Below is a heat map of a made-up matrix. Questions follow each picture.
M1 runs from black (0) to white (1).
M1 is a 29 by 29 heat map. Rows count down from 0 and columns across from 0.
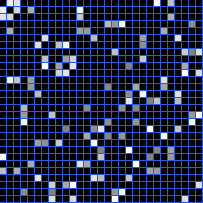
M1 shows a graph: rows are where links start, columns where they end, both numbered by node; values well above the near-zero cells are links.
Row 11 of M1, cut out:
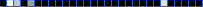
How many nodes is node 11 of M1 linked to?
4
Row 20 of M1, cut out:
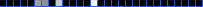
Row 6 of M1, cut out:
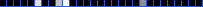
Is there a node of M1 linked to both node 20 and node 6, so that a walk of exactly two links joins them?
yes
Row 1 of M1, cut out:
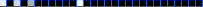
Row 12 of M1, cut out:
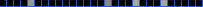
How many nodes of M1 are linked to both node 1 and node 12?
1
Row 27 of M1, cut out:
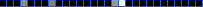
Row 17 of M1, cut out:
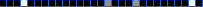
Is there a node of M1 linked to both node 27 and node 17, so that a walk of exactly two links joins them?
yes
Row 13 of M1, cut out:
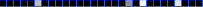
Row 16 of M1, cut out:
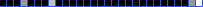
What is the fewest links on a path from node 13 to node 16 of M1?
5
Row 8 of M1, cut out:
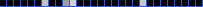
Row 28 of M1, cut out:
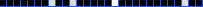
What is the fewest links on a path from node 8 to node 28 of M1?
2
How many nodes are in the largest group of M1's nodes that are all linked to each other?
3
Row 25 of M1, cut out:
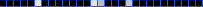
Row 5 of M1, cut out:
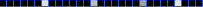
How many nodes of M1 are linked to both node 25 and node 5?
1
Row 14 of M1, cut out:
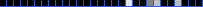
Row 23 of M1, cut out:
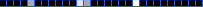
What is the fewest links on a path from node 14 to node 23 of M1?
5
